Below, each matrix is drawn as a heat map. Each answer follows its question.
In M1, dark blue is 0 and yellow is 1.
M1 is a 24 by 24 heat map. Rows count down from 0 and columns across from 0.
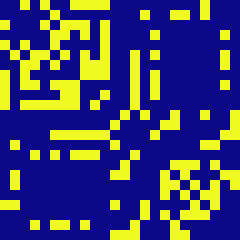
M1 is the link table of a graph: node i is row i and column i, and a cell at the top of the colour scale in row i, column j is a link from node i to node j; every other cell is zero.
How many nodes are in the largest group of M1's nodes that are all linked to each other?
5
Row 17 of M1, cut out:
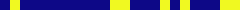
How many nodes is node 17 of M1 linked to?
7
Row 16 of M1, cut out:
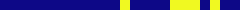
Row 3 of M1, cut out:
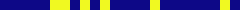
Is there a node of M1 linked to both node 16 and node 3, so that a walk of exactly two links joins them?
no
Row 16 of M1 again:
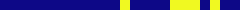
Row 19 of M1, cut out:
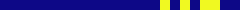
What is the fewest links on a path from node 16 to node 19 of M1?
1
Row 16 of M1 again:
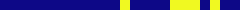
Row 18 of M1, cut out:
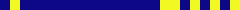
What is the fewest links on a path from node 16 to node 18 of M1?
1
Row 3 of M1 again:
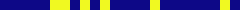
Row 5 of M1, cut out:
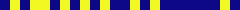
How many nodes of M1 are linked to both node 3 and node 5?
5
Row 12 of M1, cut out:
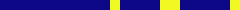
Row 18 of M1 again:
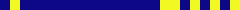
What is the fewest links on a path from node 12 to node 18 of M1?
2
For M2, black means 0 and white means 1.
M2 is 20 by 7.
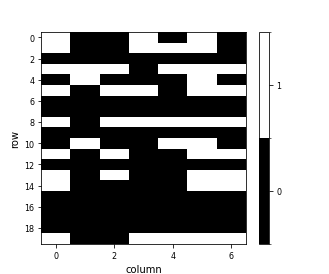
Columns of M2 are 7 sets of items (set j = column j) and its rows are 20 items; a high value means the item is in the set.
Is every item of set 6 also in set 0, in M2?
yes
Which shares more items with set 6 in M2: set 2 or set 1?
set 2
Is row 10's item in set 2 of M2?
no
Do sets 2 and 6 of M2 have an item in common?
yes
